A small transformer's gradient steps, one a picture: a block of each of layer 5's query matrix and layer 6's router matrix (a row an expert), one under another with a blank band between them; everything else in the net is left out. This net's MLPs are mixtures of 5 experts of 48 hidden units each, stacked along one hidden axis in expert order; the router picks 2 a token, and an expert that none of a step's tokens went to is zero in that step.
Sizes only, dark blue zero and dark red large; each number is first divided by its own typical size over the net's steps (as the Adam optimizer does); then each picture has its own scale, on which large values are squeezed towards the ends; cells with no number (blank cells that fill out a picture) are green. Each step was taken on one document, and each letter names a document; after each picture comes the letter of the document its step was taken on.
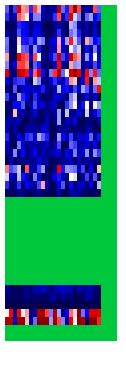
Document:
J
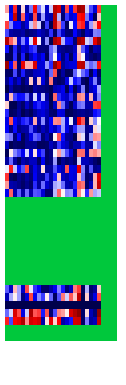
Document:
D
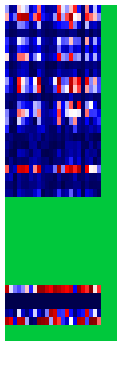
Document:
J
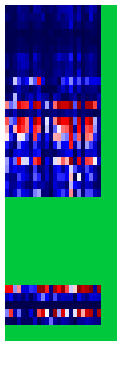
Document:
J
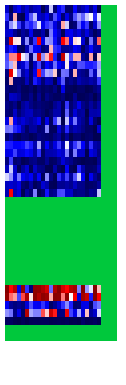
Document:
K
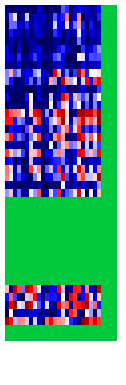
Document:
D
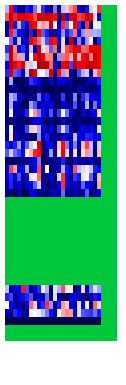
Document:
K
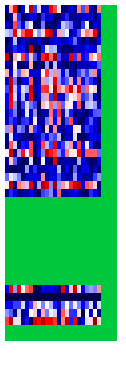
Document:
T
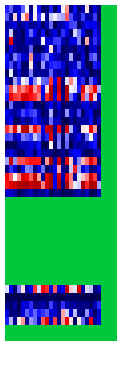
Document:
T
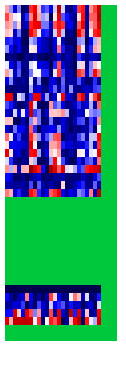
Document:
D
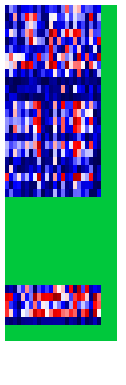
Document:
K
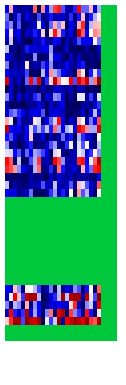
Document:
D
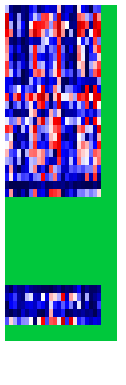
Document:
D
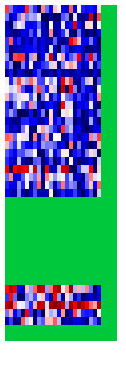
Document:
T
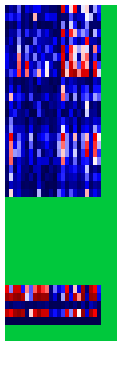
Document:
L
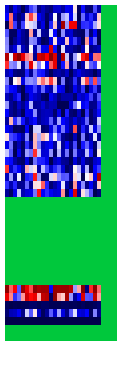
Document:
K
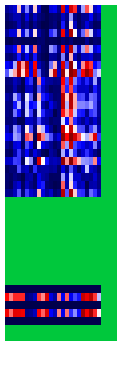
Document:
L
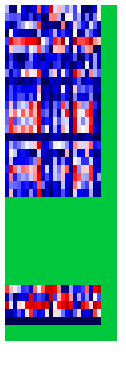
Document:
K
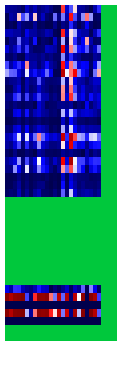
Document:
L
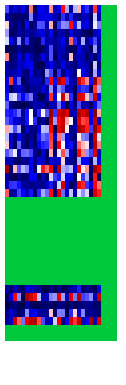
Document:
D
